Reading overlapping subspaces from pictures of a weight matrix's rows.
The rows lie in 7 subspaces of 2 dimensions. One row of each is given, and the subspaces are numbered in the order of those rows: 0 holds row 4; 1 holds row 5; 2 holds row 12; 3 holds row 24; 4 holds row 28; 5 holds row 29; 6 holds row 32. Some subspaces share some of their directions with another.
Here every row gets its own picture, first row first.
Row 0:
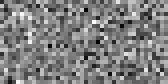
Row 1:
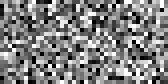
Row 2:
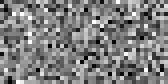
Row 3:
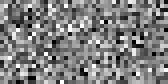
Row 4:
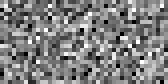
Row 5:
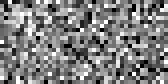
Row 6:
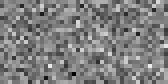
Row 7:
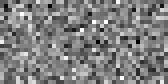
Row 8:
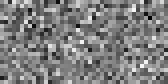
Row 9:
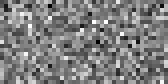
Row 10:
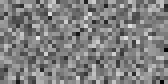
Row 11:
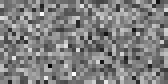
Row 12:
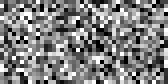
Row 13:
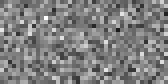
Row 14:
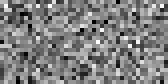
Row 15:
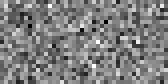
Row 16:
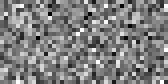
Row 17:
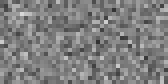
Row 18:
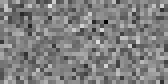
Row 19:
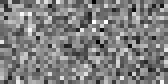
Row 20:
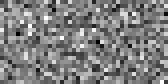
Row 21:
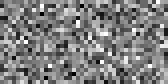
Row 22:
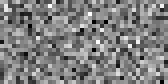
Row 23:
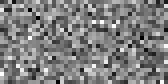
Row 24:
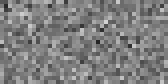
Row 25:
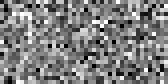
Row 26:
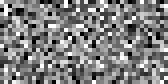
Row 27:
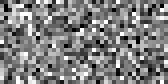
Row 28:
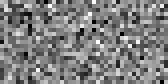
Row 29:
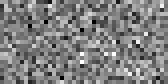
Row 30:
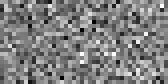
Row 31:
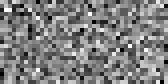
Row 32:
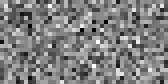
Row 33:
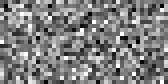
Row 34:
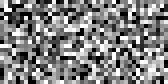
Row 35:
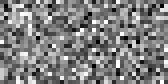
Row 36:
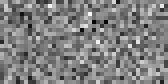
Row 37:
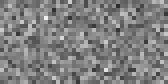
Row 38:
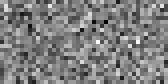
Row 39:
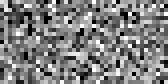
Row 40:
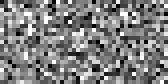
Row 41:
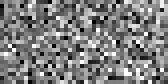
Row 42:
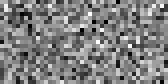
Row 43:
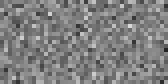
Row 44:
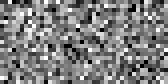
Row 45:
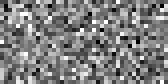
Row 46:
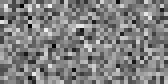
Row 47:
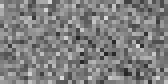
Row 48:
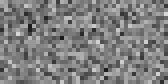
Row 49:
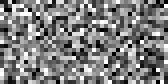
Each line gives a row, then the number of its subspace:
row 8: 1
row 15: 6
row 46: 1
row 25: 0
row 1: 5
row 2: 0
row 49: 6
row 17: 5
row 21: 2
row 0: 0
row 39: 4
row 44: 1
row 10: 3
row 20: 4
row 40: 4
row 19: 1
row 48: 4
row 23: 6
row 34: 0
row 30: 5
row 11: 2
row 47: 5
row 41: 5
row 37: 4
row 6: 2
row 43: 3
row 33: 0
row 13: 4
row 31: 6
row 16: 3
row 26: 3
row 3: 6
